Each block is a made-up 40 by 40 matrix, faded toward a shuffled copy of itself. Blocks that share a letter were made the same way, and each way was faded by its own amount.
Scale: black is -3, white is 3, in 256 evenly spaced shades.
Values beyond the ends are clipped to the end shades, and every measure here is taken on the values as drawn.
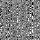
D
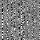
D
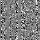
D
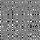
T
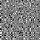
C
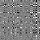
T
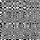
T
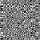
C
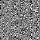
D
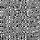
C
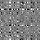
T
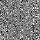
D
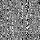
D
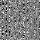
D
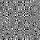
C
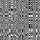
T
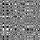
T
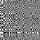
T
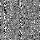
D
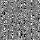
D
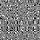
C
